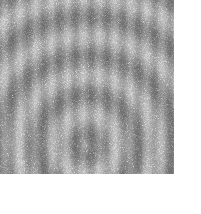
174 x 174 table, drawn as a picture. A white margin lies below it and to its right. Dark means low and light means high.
No seam splits the table. Upright stripes repeat 11 times across the table. Rings spread out from the bottom middle. On average the colour sits 60% of the way up the scale.
